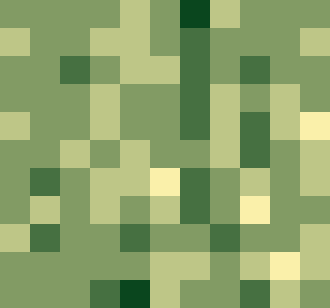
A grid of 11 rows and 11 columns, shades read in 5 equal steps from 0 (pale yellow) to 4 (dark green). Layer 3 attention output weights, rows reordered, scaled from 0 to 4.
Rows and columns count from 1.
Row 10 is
2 2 2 2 2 1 1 2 1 0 1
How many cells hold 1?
34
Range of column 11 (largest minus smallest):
2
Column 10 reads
2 2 2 1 1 2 2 2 2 0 1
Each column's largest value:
2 3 3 3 4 2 4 3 3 2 2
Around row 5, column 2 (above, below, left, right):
2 2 1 2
